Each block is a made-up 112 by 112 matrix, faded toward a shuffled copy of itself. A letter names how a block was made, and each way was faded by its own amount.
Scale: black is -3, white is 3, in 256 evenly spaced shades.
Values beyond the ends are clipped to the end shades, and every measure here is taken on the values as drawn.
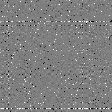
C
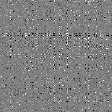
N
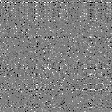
C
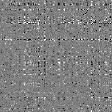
N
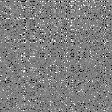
C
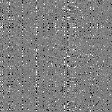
N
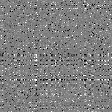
C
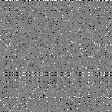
C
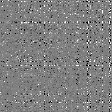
N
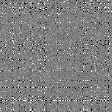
N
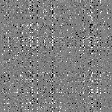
N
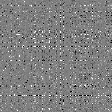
N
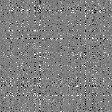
N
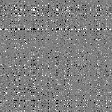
N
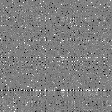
C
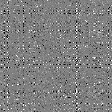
N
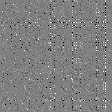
N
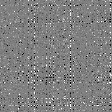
N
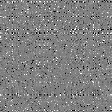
C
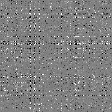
N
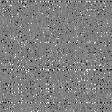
C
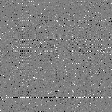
C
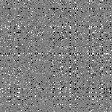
N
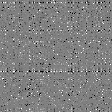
C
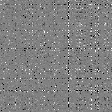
N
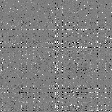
N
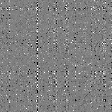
N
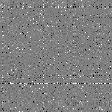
C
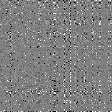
N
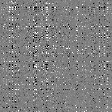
N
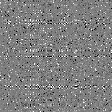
C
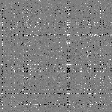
N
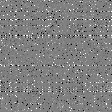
C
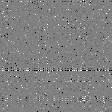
C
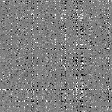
N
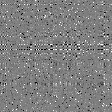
C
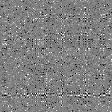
C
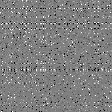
C
